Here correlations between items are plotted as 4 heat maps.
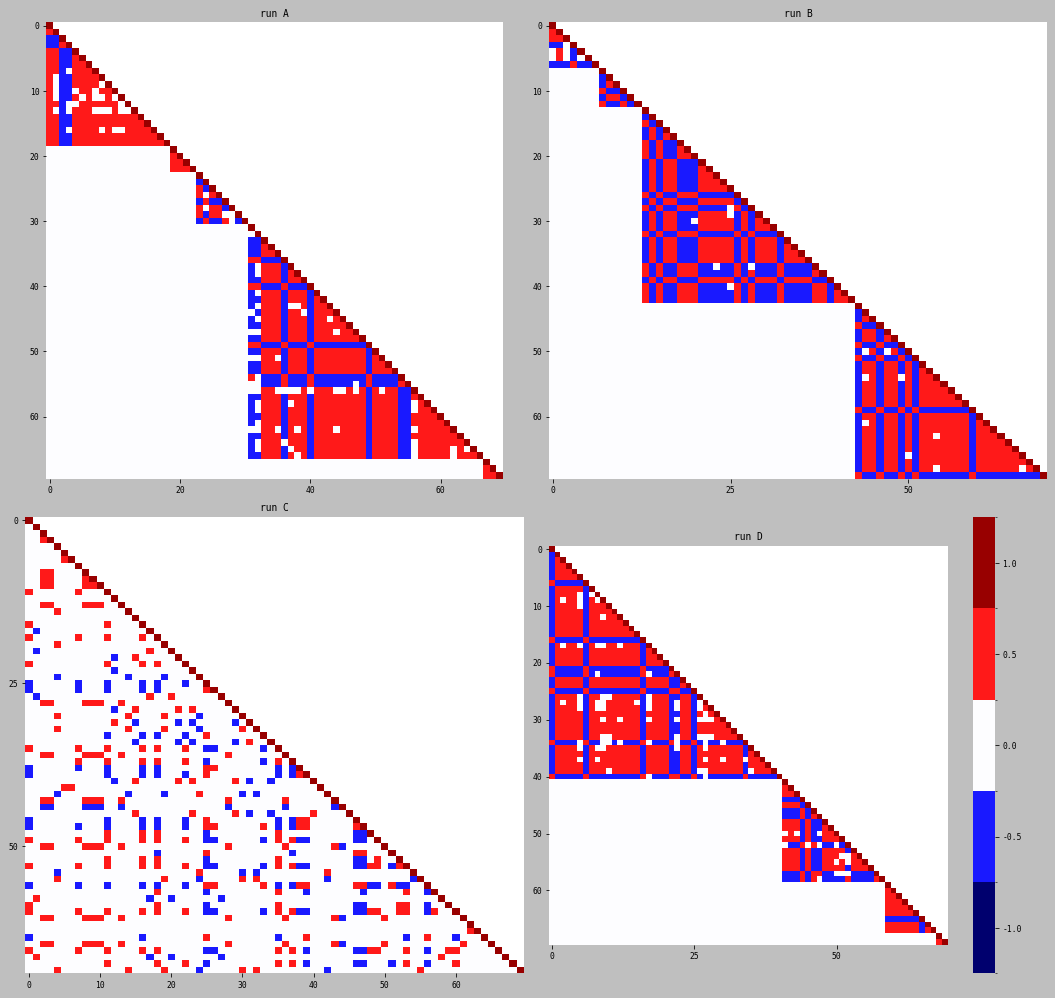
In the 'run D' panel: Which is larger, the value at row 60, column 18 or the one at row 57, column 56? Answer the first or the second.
the first
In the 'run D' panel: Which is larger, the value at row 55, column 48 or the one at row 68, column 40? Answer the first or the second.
the first
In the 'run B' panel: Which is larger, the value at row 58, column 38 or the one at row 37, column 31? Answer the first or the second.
the first
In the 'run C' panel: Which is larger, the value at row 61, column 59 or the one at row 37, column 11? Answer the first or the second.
the second
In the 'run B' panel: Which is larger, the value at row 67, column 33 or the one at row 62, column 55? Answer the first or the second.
the second
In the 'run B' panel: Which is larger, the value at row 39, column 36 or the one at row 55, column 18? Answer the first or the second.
the first
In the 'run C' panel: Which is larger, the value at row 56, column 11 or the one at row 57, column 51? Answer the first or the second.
the second
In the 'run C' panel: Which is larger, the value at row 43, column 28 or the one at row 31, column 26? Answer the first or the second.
the first
